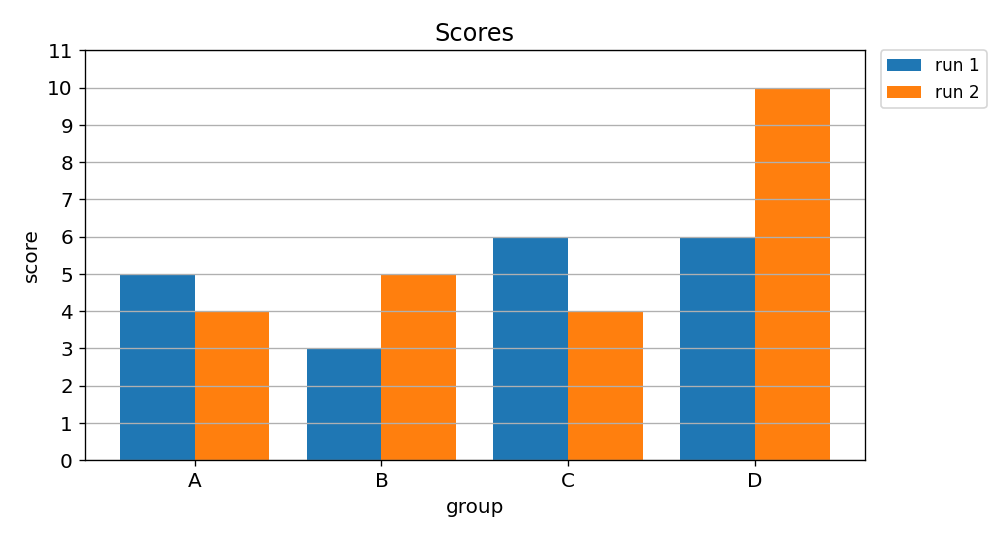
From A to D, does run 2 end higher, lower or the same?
higher
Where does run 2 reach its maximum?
D
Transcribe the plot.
Title: Scores
x-axis: group, ticks A B C D
y-axis: score, ticks 0 1 2 3 4 5 6 7 8 9 10 11
Legend: run 1, run 2
Values:
run 1: 5 3 6 6
run 2: 4 5 4 10
